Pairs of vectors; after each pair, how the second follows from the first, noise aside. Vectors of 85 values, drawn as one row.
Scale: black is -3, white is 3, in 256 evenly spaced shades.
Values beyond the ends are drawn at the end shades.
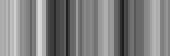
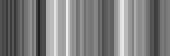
negated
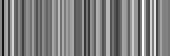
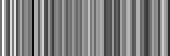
wrapped around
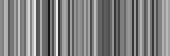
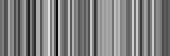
negated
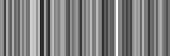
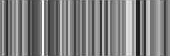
wrapped around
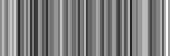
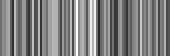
wrapped around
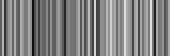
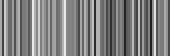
negated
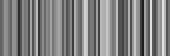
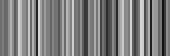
negated
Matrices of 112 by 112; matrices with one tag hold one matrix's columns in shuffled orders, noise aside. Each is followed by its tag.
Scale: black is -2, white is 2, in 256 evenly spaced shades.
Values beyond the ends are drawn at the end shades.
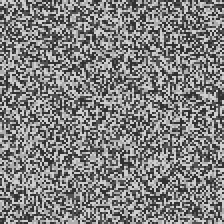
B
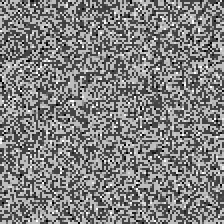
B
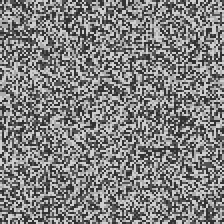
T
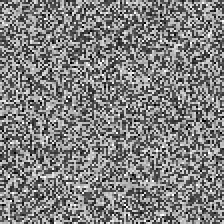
B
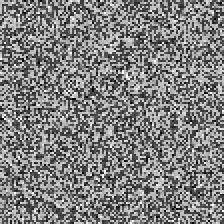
T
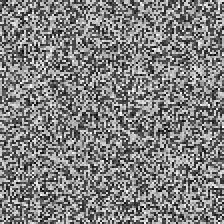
T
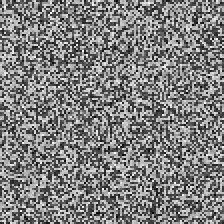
T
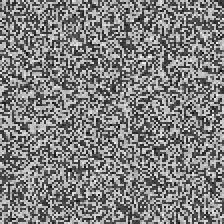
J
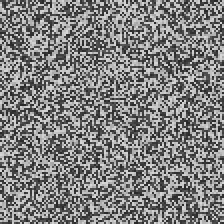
T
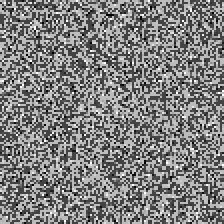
J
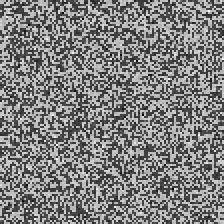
T
